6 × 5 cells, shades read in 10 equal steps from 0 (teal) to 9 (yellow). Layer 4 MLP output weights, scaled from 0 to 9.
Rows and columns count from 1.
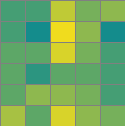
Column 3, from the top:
7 9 8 3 5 8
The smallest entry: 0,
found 2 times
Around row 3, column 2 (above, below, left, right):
0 1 3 8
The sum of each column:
19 14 40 25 15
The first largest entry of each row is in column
3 3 3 1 2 3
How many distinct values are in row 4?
3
